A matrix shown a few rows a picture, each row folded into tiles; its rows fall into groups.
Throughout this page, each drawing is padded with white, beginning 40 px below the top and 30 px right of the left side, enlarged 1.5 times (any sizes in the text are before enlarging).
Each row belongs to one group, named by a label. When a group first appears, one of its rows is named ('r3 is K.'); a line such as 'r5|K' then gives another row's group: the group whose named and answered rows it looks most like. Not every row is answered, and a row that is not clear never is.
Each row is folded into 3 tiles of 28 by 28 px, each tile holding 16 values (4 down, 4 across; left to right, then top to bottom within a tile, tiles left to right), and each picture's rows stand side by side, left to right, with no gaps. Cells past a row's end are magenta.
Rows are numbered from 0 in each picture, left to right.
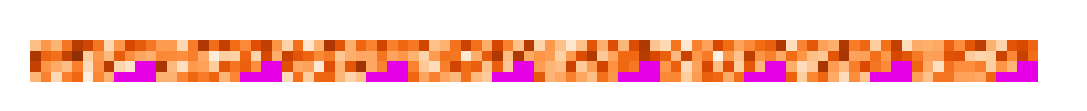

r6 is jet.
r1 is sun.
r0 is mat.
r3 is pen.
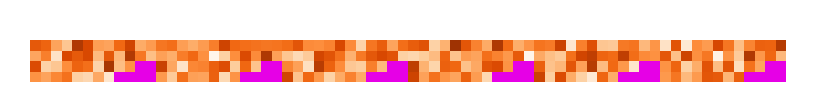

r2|pen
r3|pen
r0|pen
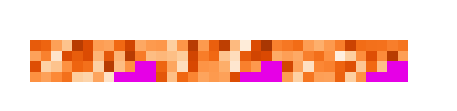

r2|sun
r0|pen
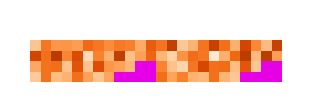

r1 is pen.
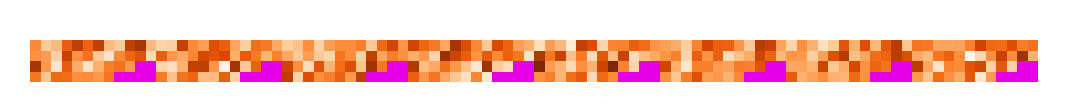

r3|pen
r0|sun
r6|jet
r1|jet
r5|sun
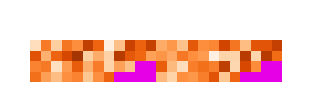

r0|mat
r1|sun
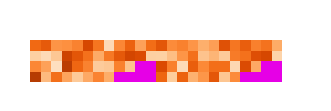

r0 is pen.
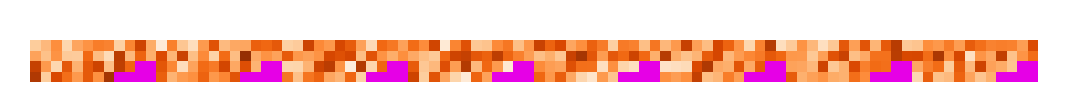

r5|jet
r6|jet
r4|pen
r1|mat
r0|sun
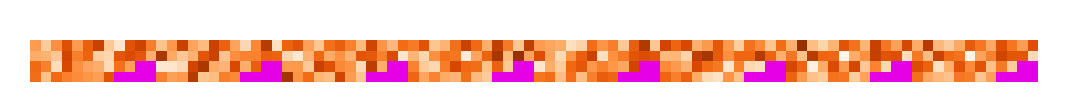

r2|pen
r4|jet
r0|sun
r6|mat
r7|mat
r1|jet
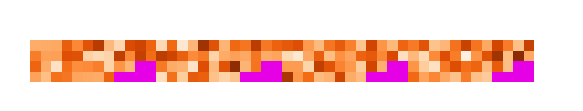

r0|sun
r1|mat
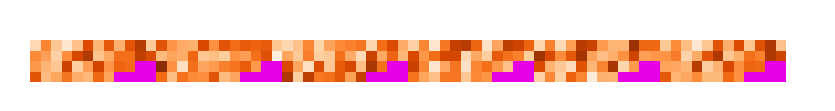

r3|mat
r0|jet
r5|jet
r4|mat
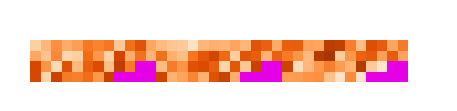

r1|jet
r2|pen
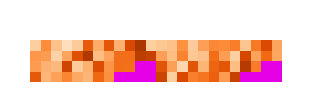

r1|sun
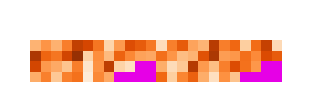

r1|jet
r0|mat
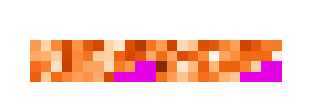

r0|sun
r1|mat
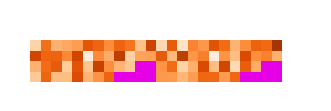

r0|mat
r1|mat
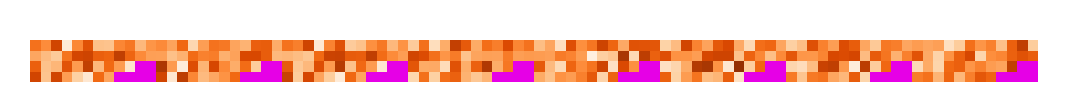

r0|pen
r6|jet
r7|jet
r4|sun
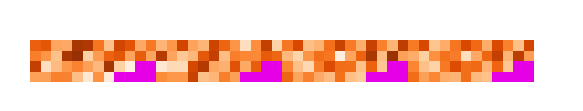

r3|pen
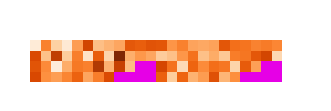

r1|sun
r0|mat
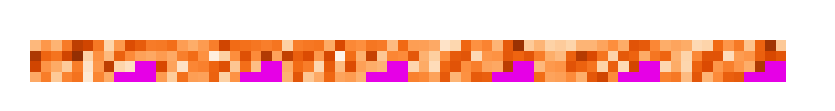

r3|jet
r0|mat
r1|sun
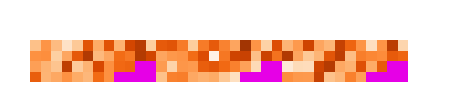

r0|jet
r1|pen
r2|jet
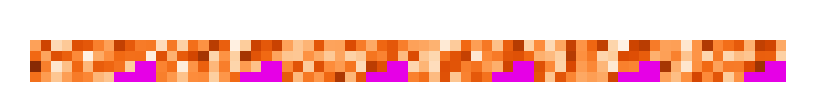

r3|jet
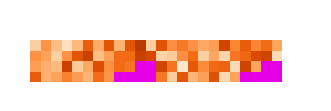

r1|sun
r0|jet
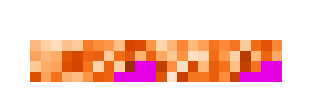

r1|sun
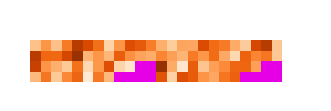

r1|sun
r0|mat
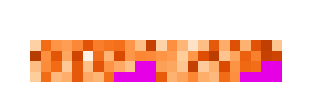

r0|mat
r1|jet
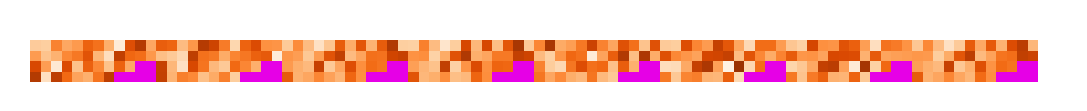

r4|pen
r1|pen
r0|sun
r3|jet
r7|jet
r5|jet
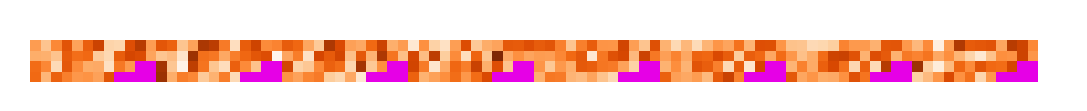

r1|pen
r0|sun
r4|pen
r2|pen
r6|jet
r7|sun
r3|mat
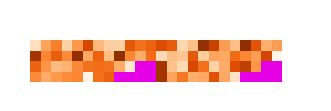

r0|mat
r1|pen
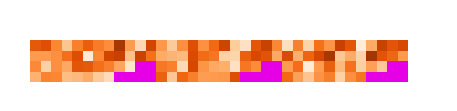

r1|sun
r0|pen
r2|mat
